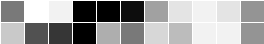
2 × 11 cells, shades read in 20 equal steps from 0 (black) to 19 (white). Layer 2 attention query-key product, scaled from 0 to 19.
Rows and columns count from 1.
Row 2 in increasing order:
0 4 6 9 11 13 14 15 16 18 18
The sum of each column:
24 25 22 0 13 10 28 31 36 35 22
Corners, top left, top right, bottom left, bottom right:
9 11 15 11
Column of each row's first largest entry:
2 9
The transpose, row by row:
9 15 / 19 6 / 18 4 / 0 0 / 0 13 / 1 9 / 12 16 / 17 14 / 18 18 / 17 18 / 11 11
